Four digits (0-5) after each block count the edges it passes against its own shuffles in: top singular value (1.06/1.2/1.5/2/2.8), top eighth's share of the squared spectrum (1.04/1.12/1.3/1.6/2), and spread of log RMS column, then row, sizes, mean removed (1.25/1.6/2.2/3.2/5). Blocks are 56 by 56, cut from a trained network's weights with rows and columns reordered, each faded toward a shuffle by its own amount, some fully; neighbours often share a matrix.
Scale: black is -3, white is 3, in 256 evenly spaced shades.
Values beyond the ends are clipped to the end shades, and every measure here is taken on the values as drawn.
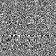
3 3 0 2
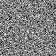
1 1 0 0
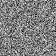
0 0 0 0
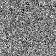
1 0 0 0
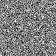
0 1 0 0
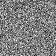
0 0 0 0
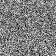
0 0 0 0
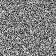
0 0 0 0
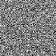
3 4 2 2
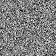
1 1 0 1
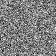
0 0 0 0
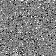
2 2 0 1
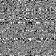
3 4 0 3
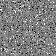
2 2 0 1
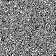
1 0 0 0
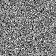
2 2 0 0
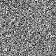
2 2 1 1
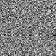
3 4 1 2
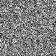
3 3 0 1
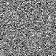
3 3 0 1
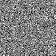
3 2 0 1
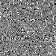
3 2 0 2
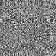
3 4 1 1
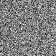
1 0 0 0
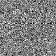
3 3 0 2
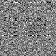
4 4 0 2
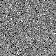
2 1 0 0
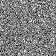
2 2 0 0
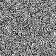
2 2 0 1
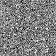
2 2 0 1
